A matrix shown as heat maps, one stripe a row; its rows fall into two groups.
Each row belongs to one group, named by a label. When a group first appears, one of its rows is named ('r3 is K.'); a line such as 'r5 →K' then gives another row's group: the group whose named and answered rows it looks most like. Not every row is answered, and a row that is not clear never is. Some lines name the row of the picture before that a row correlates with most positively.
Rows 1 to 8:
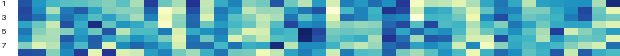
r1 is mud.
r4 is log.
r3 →mud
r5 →log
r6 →log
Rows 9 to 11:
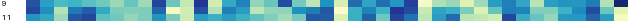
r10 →mud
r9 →mud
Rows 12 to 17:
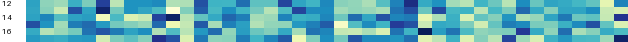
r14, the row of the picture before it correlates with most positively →9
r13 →log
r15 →mud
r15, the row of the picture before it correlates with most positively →10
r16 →log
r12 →log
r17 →mud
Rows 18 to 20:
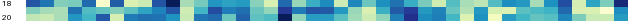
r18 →mud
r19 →log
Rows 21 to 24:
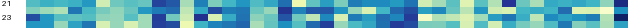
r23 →mud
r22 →log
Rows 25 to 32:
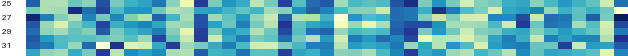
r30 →mud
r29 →log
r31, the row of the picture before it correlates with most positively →24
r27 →mud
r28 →log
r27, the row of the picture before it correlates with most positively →23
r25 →log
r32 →log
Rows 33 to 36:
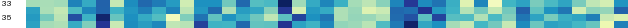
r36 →log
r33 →log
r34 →log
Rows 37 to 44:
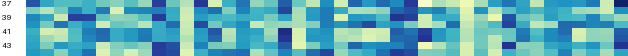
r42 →log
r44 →mud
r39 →mud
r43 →mud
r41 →log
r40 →mud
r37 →mud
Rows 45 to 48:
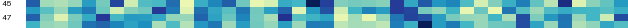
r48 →log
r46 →mud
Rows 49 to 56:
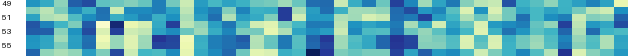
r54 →mud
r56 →log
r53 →mud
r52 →mud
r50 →log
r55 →mud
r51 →log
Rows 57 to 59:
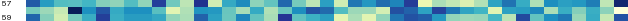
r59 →log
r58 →log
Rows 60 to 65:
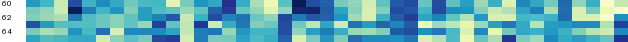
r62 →log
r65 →mud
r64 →log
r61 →log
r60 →log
